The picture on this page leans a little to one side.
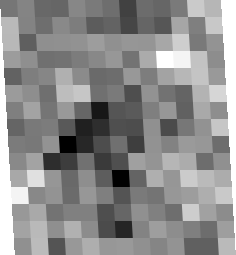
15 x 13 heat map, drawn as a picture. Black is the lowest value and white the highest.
Average level on the scale: 50%. Odd rows or columns: none. Mirror symmetry: none. Ninth with the highest average: top right.
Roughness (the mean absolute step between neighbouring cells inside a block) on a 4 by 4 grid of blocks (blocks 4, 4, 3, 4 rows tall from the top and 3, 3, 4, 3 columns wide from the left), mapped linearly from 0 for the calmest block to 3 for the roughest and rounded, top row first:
1 0 1 2 / 0 2 1 2 / 3 2 3 1 / 2 1 1 1
